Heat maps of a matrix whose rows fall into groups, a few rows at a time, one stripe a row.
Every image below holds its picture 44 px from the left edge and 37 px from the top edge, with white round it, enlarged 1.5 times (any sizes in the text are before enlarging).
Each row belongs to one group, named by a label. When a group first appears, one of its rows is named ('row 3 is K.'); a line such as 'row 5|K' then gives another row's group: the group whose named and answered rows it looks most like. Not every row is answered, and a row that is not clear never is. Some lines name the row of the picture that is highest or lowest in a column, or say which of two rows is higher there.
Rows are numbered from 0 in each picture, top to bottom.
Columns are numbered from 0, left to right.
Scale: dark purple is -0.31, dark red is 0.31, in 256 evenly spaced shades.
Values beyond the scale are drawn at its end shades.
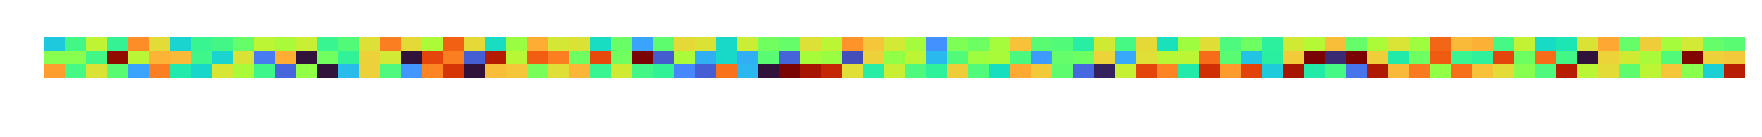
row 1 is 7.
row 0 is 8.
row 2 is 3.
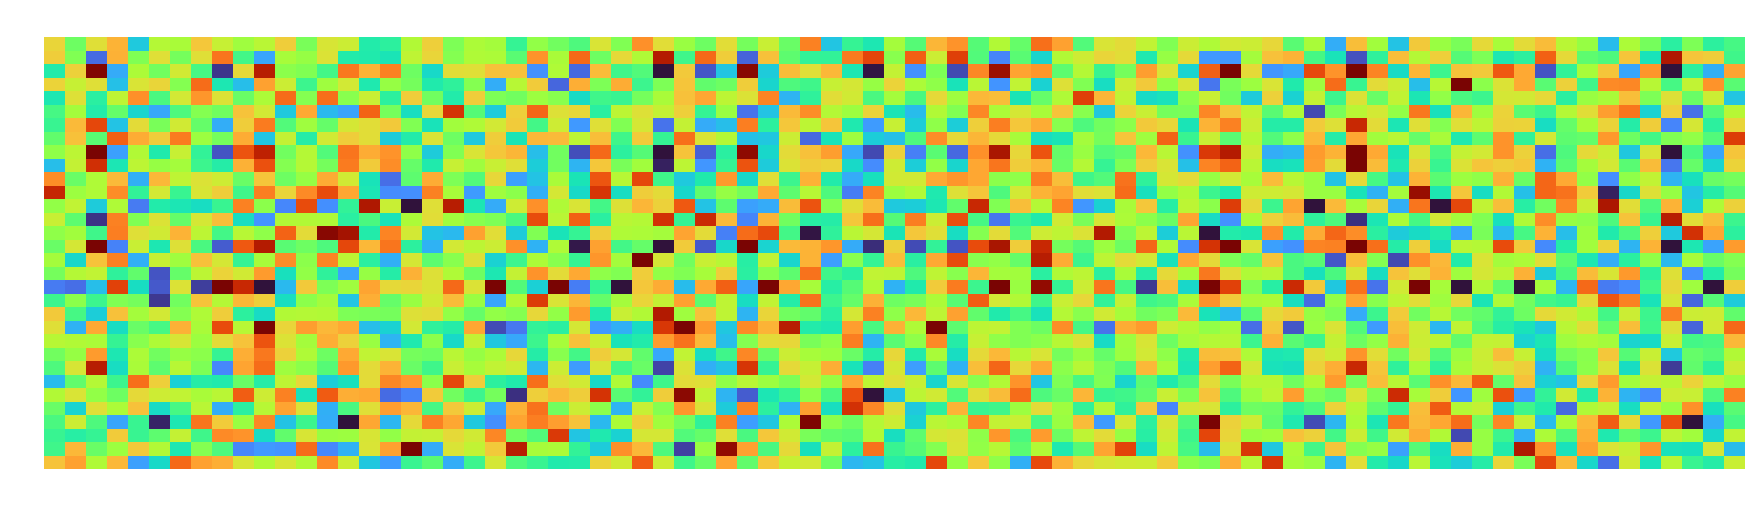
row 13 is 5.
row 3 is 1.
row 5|3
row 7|7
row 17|3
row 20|5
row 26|7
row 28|3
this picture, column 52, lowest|18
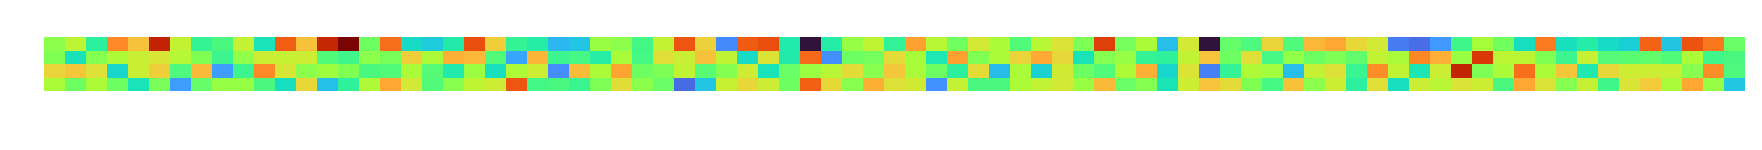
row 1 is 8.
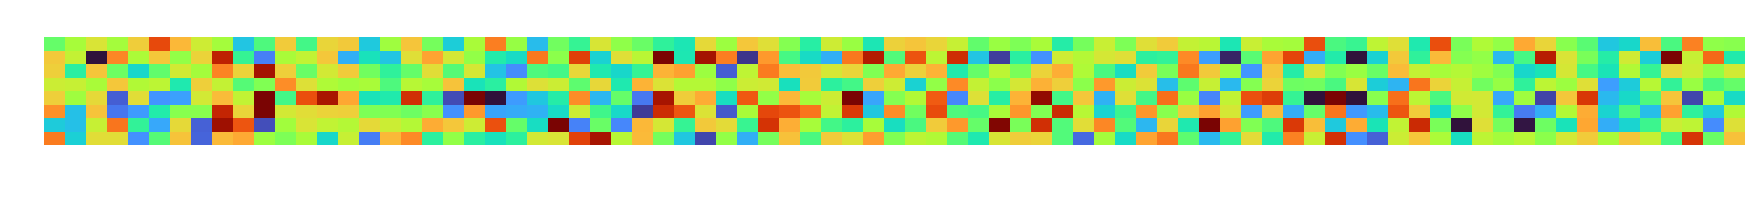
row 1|5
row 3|8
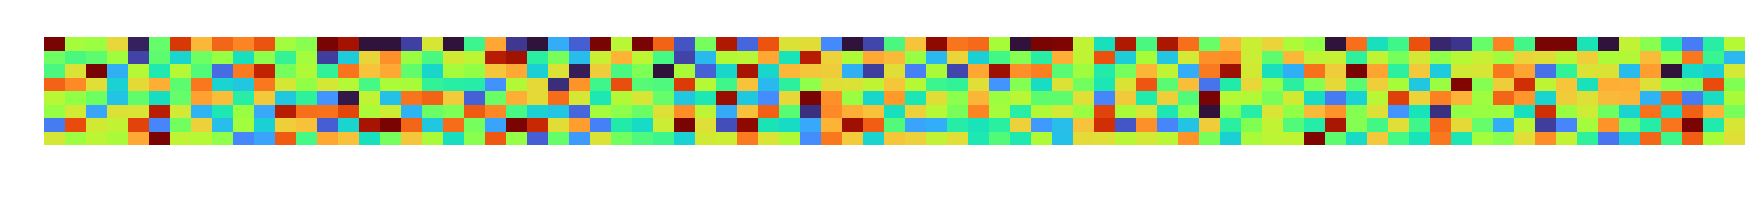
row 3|1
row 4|3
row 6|8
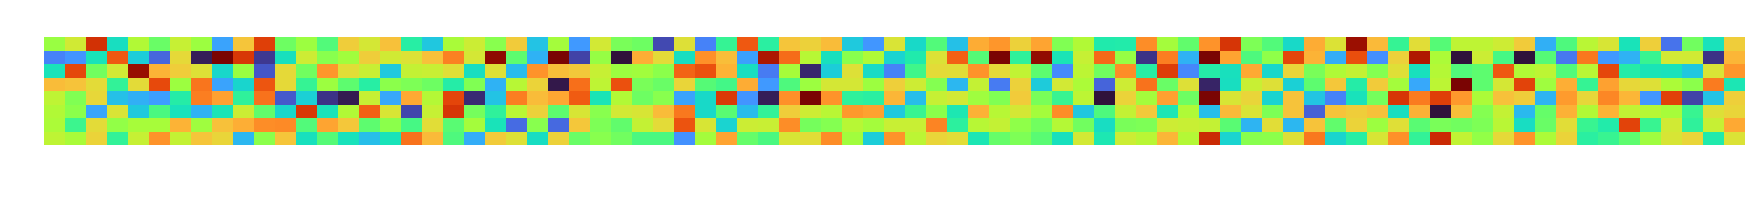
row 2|7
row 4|3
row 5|3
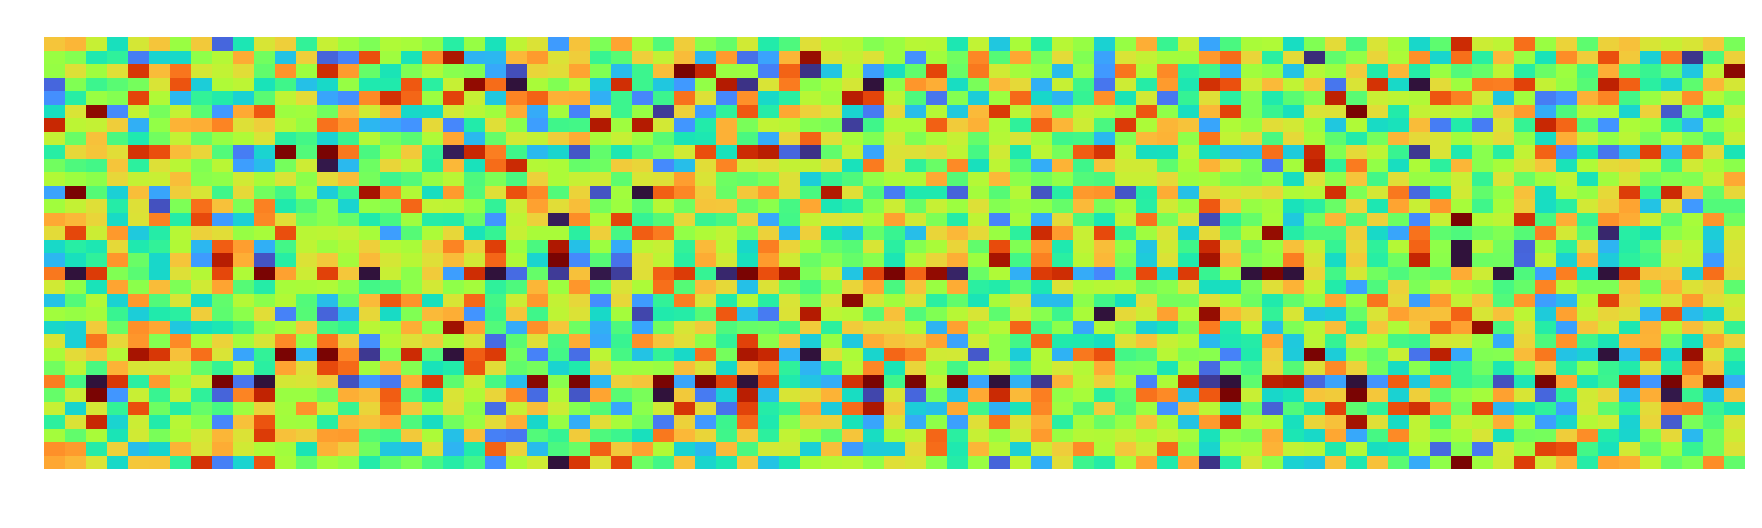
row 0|1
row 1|3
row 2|7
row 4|8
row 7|3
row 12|3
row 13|1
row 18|5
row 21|8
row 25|5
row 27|8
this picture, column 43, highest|25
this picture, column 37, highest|11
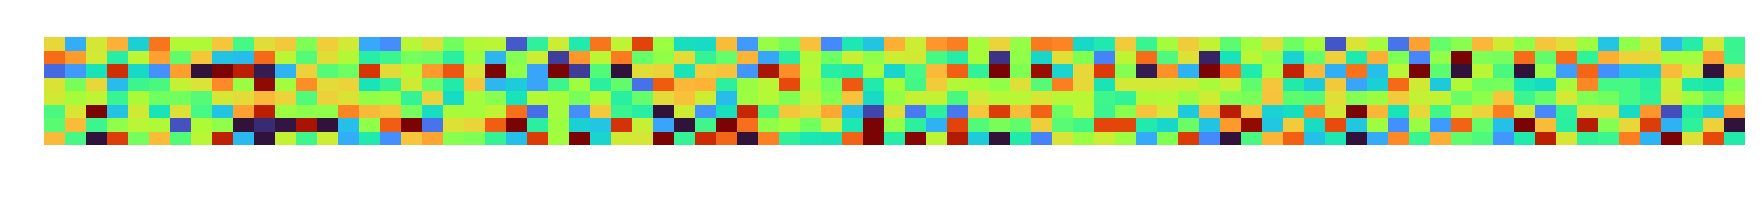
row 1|1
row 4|7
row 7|5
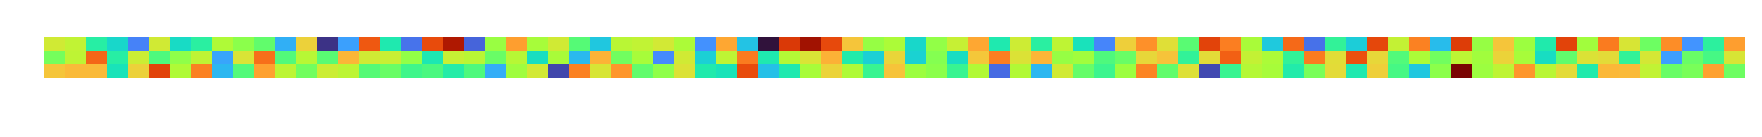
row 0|3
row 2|1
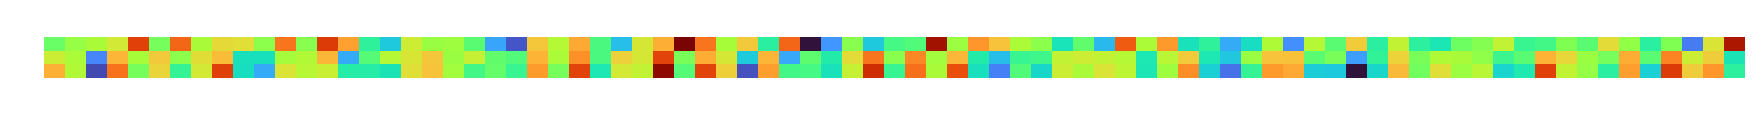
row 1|5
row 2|5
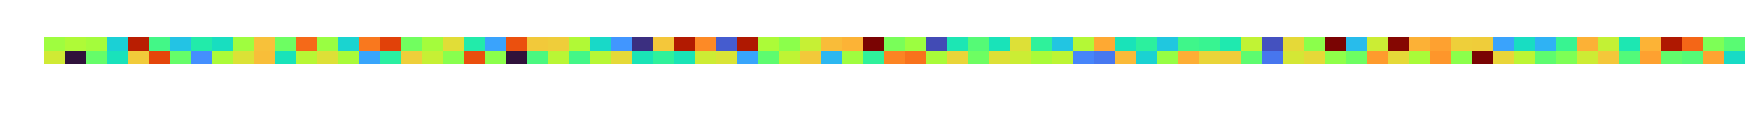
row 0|8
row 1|8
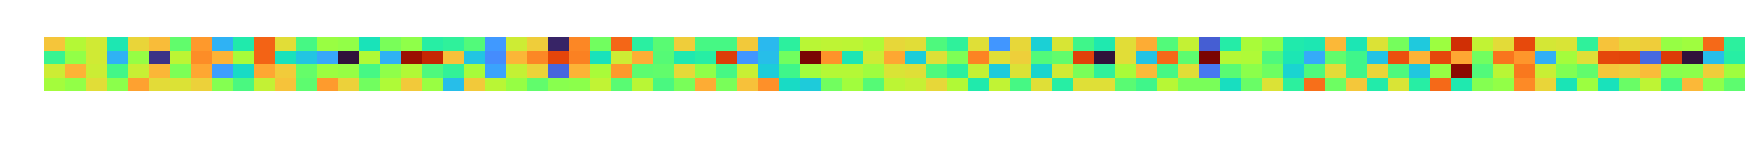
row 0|1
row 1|3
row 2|1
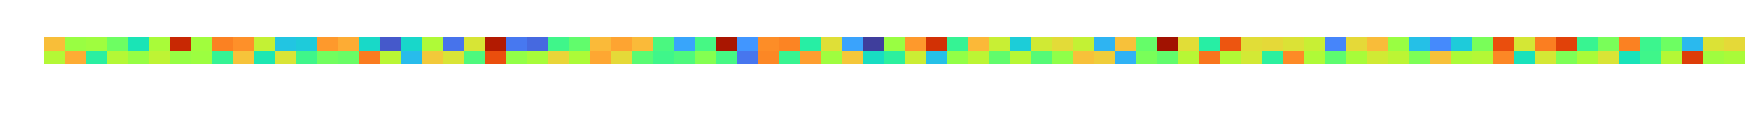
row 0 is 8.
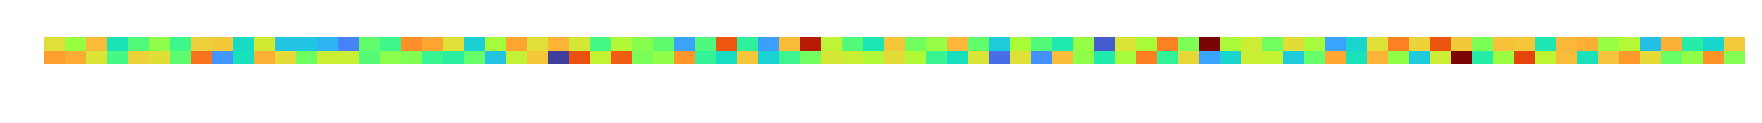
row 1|1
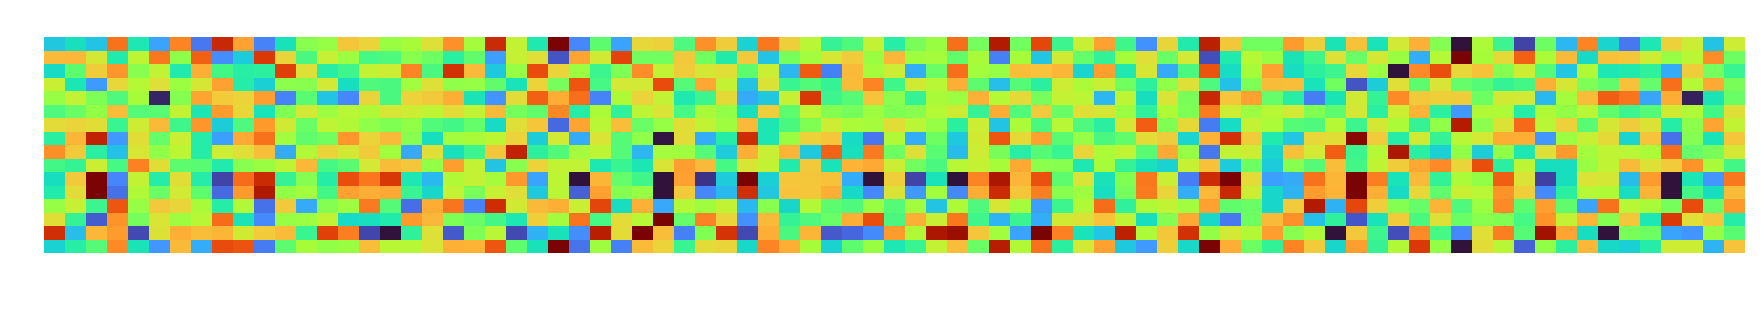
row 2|8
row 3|5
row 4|3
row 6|1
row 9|8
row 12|7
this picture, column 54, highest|14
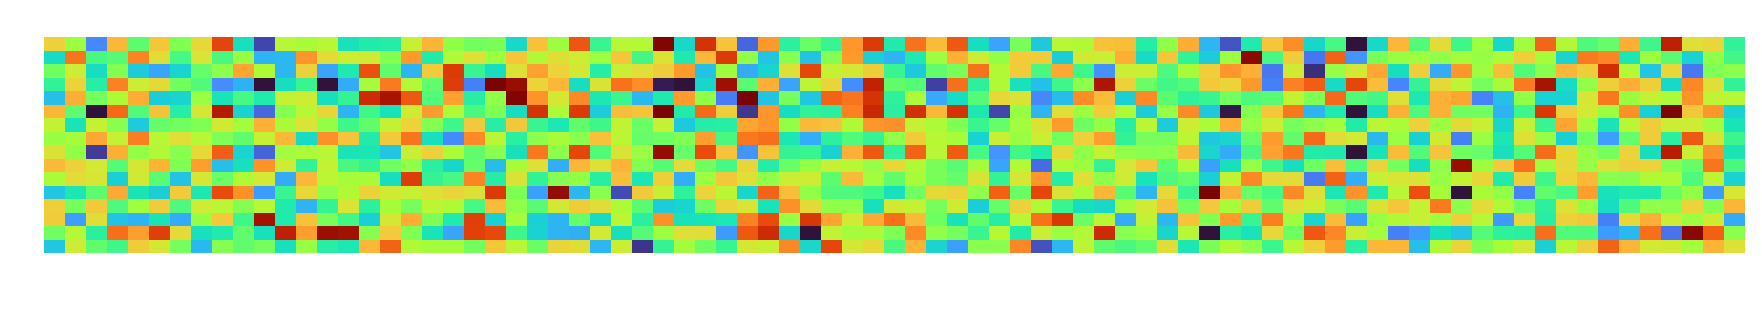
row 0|5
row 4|8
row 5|5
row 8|5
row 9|1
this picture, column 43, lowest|15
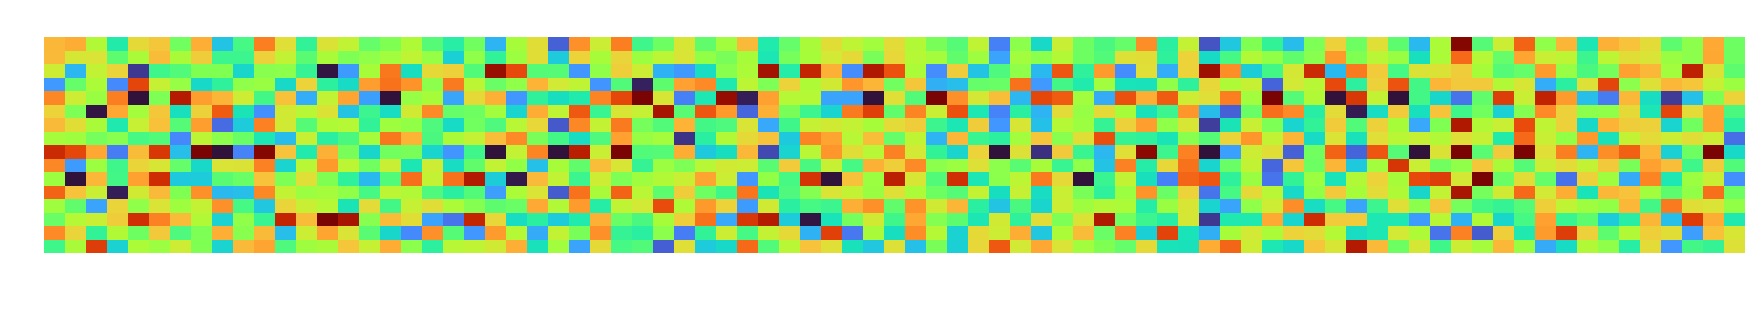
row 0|1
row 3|8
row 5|5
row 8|1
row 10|8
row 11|1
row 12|5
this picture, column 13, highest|13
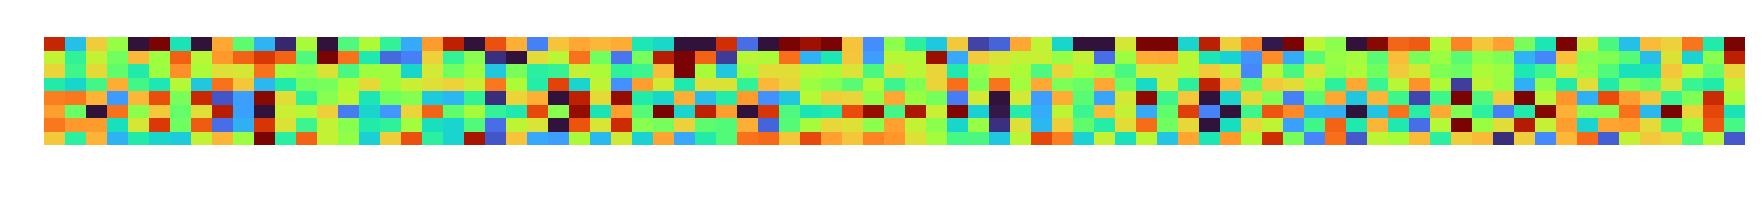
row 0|3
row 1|7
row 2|7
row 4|1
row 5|5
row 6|1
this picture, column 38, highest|5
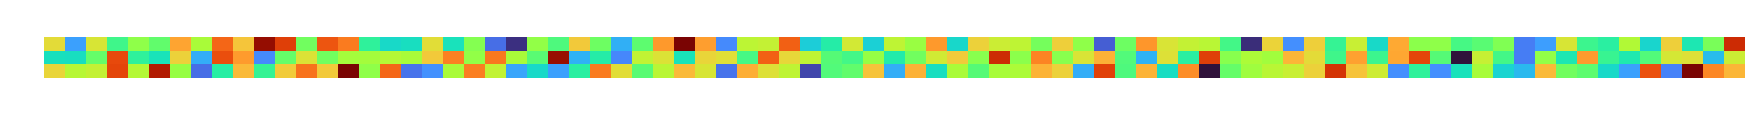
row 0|7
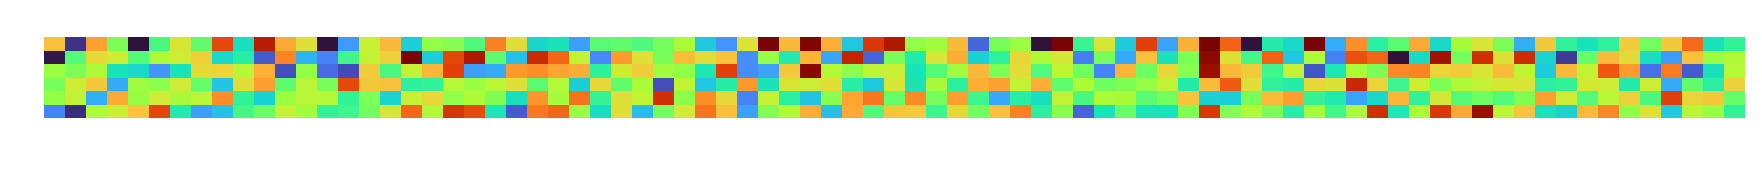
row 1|8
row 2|3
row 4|5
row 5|8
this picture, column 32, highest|2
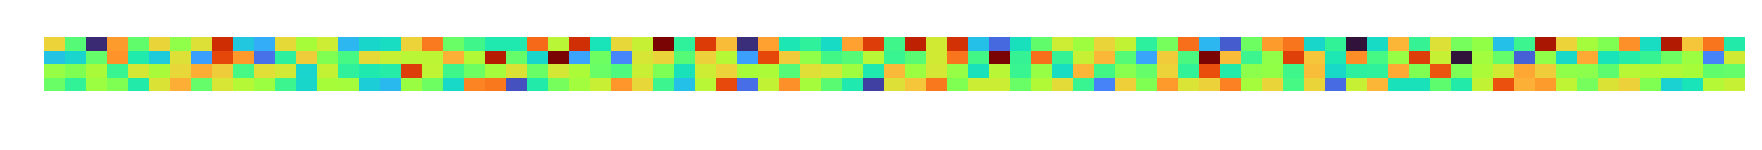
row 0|5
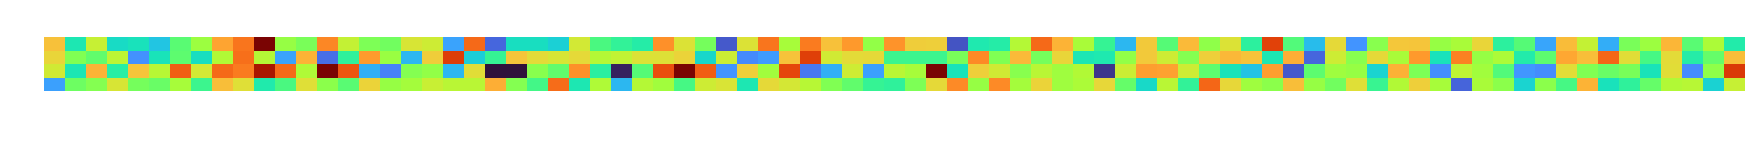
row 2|7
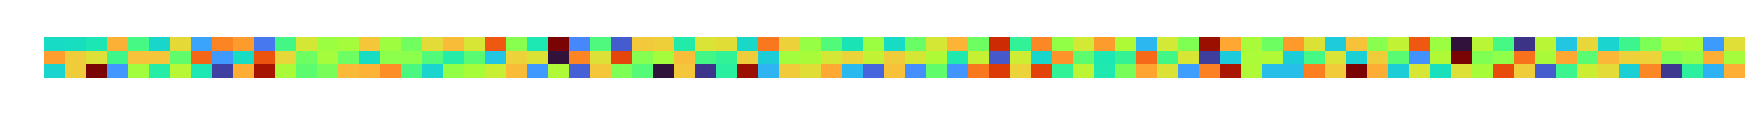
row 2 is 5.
